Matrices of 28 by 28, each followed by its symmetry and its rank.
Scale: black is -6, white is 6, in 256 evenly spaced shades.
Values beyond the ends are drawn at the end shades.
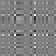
symmetric, rank one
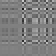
neither, rank one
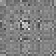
symmetric, rank three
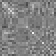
symmetric, rank five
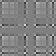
symmetric, rank one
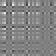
symmetric, rank one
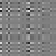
neither, rank one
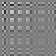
symmetric, rank one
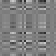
neither, rank one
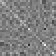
symmetric, rank five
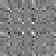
symmetric, rank three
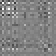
symmetric, rank three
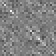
symmetric, rank five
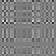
neither, rank one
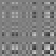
symmetric, rank one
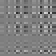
neither, rank one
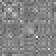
symmetric, rank five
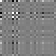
symmetric, rank one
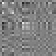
symmetric, rank three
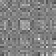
symmetric, rank three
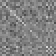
symmetric, rank five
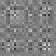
symmetric, rank three
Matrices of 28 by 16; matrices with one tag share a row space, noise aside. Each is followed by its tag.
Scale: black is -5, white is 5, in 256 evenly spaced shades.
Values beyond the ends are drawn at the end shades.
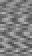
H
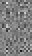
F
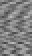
H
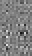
F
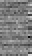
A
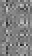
F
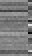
A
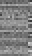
A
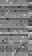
A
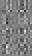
F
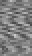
H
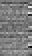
A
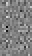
F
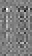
F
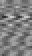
H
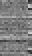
A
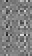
F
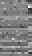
A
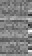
A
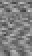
H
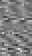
H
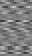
H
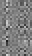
F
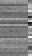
A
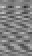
H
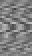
H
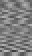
H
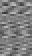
H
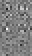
F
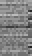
A
